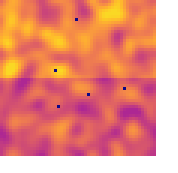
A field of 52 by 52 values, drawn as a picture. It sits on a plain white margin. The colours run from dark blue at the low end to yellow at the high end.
Five lone cells stand out, each far lower than its neighbours. A horizontal seam about 50% of the way down splits the table, and the top part is higher. The field is mottled with small blotches.
